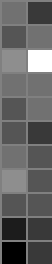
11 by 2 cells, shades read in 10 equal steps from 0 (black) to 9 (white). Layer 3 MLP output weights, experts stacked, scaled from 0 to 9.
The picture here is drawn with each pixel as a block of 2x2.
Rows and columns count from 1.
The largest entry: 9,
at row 3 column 2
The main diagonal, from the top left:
4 4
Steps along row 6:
down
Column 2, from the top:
2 4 9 4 4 2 3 3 3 2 2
